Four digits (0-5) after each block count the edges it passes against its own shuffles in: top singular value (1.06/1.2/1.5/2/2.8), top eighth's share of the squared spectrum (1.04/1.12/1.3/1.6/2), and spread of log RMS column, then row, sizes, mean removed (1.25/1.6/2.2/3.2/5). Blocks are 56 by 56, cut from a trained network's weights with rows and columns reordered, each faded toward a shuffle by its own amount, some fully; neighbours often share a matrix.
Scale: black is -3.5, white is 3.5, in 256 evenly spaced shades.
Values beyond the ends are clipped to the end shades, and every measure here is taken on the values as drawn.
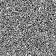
1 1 0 0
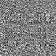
3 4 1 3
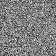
0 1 0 0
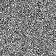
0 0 0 0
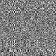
4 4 2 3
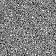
0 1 0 0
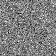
0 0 0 0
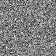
0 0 0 0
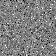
0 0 0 0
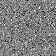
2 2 0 1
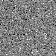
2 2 0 0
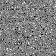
1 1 0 1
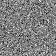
0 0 0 0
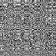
4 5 1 3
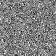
2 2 0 0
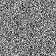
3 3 0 1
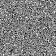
0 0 0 0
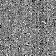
2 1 0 0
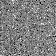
0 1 0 0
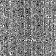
3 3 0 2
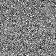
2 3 1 0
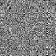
3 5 3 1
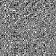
3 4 2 2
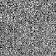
3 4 2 2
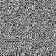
3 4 1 2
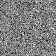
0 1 0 0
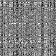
4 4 1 3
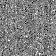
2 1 0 0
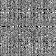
3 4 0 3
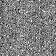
1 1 0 0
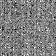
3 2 0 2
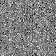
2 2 0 0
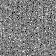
1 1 0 0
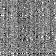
3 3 0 2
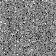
1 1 0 0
